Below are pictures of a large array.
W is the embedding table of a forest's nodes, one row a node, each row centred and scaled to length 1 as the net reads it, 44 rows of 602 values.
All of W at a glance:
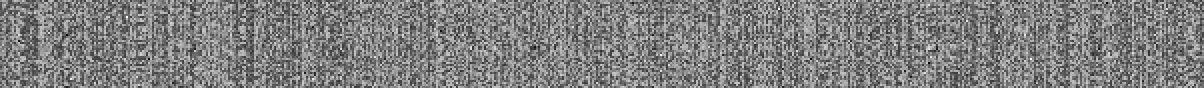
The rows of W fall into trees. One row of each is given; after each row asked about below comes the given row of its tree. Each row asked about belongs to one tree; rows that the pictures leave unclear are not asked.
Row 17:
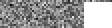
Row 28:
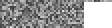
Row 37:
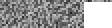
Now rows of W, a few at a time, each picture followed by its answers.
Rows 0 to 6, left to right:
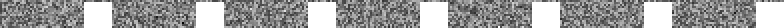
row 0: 28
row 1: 17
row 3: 37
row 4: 28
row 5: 17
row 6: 17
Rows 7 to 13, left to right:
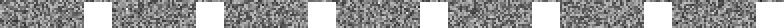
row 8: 28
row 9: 37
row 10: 37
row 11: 28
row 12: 28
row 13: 37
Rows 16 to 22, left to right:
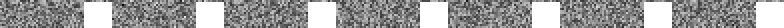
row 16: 37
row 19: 37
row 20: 28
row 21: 37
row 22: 28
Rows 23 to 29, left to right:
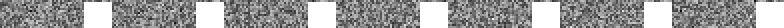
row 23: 28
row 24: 28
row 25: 37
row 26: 37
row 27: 37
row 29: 28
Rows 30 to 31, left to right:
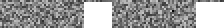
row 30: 17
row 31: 37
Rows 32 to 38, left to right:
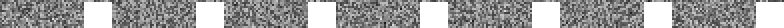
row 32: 28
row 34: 17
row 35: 28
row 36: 37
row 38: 17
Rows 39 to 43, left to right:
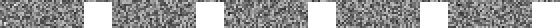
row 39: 17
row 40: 37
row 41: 37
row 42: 37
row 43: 17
